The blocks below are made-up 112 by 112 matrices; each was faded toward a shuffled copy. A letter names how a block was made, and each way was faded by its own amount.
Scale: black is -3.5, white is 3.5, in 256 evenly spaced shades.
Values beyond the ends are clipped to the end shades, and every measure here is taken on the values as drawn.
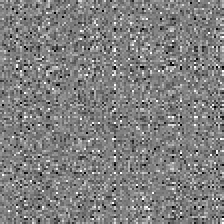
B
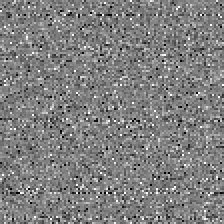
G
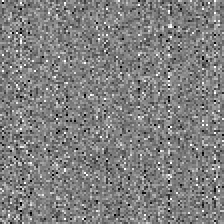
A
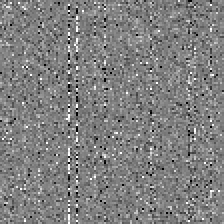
A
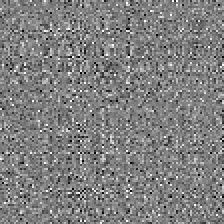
B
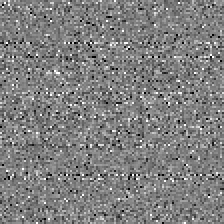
G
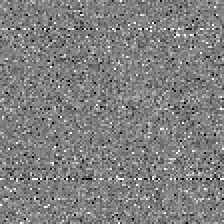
G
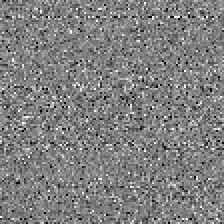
G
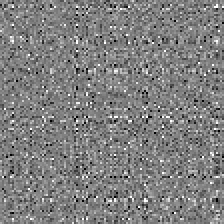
B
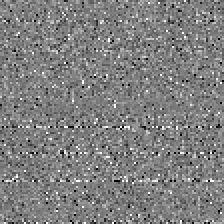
G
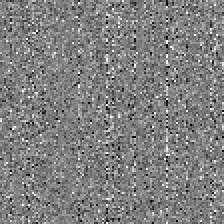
A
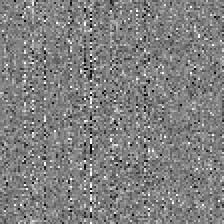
A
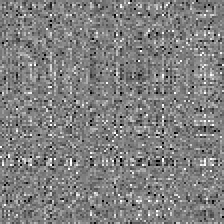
B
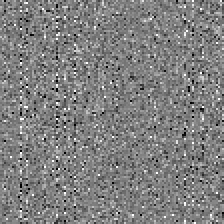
A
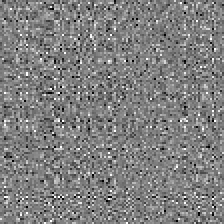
B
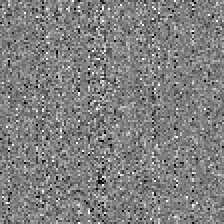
A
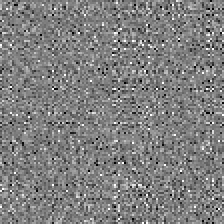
B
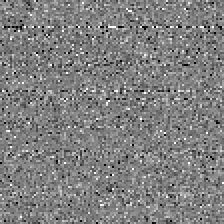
G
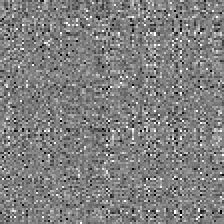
B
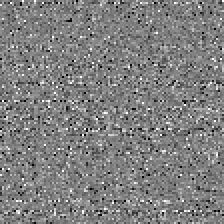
G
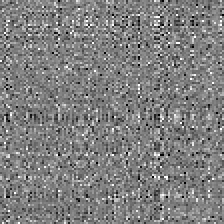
B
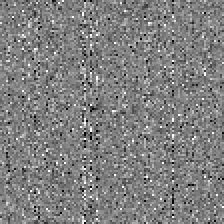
A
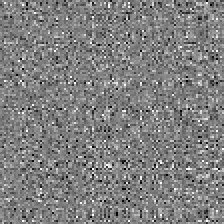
B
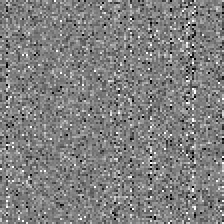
A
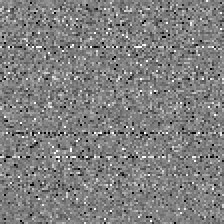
G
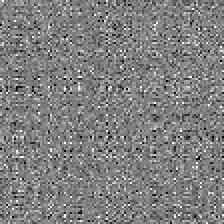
B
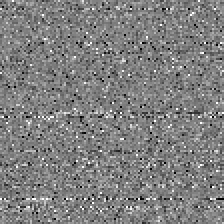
G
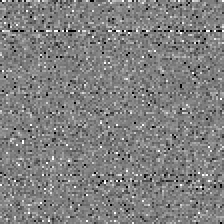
G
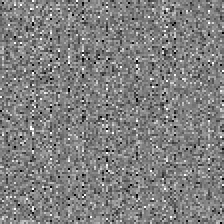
A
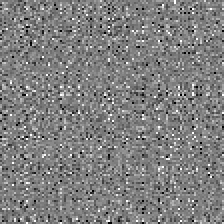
B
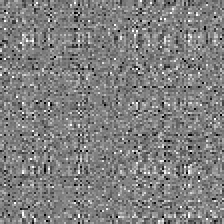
B
